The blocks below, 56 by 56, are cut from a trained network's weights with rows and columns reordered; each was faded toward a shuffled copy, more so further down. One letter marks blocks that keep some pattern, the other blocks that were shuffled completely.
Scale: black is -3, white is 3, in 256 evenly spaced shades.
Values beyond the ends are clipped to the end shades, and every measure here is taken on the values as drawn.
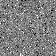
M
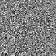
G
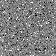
M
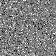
M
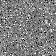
M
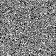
M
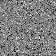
M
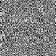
G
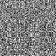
G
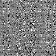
G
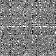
G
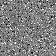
M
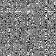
G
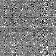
G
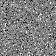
M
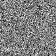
M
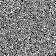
M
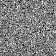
M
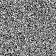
M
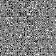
G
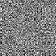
G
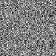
G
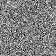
M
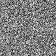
M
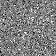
M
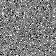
M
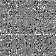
G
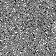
M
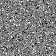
M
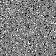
M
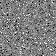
M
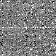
G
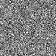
G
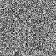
G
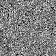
M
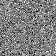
M
